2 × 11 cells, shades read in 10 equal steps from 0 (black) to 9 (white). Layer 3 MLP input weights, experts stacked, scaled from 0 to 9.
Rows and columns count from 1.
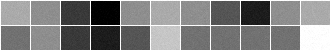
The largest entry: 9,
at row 2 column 11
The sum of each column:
10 10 4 1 8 13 9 7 5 9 15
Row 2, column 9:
4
